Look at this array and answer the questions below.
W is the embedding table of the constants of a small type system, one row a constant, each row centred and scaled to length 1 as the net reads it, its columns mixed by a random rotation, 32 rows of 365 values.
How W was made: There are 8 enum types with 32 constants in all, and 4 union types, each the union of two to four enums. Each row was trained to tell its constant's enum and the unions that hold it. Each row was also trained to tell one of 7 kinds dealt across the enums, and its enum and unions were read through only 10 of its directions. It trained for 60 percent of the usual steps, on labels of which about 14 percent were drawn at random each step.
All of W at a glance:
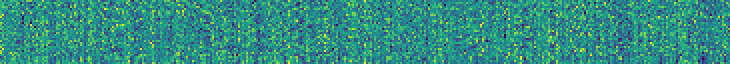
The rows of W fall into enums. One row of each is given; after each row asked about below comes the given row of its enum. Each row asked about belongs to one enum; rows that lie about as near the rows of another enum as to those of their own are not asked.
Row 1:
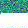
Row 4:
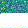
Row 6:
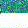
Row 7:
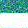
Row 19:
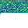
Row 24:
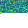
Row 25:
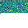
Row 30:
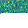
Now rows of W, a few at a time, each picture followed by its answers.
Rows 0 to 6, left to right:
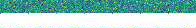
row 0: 6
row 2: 30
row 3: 24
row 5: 6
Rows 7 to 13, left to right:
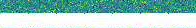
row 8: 25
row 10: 4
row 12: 6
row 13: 1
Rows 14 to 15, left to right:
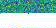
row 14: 30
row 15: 19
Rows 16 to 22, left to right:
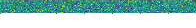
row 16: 7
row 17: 24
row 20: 19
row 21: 4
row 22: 7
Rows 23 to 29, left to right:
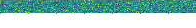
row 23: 6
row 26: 30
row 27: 24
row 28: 4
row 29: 4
